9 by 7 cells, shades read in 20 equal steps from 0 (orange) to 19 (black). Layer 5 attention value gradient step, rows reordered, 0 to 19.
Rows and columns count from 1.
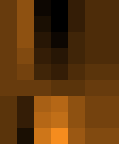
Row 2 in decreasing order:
19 17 15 13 13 11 8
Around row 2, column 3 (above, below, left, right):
18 16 8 19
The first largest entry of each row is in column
4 4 4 4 4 4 2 2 2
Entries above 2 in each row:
7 7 7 7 7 7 7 7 6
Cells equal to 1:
0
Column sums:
102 101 105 108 106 104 104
